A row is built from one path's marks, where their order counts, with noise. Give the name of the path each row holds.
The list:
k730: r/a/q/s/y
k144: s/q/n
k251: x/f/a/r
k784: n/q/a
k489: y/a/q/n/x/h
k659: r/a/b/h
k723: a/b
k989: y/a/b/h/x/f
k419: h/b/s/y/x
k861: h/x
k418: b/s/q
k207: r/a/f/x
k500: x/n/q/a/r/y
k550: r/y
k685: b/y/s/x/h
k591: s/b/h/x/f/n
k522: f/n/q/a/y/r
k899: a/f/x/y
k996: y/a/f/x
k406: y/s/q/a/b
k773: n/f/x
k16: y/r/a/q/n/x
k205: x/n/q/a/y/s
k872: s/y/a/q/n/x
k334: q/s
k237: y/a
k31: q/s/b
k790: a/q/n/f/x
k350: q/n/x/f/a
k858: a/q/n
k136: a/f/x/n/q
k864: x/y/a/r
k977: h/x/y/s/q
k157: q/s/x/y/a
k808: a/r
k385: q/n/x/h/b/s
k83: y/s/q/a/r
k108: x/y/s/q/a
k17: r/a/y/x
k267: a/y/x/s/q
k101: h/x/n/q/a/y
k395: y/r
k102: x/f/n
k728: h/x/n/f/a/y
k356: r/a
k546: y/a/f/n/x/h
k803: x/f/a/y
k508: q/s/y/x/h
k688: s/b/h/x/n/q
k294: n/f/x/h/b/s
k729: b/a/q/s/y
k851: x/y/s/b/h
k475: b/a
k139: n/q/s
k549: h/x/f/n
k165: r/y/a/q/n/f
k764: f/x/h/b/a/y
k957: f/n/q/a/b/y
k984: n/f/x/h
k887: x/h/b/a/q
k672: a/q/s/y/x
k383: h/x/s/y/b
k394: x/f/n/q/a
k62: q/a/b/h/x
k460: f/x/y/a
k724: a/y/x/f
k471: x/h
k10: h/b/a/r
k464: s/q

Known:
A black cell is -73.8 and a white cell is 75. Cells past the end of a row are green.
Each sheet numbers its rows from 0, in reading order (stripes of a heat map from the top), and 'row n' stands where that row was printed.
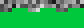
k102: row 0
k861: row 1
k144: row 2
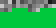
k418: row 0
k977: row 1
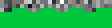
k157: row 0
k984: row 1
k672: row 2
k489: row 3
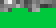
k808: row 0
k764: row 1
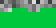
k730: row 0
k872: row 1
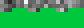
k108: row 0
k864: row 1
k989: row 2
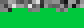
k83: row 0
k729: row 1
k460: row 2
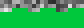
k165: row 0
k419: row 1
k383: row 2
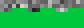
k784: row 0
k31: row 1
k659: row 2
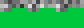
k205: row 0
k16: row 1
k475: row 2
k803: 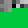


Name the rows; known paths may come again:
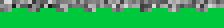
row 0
k899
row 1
k471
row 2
k688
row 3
k464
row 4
k16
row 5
k383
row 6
k724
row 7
k996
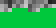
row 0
k356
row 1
k977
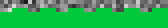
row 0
k861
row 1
k546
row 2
k957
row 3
k251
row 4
k237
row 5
k864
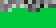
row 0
k773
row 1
k102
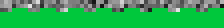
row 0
k267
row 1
k729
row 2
k728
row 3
k460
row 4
k858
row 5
k508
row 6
k550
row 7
k591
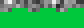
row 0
k808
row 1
k394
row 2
k549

